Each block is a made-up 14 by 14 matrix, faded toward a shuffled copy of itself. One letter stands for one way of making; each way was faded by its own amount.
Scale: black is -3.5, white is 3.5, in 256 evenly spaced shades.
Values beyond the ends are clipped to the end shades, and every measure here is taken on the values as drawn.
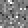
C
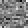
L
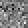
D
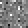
C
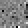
C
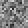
D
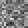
L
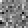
L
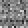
L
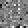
C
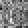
L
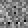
L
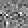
L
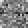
D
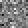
D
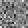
L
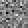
D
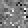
C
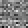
L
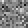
D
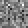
D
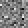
D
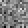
L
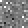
C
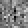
L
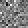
L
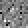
C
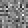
L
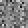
D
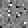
C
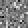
C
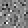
C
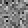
D
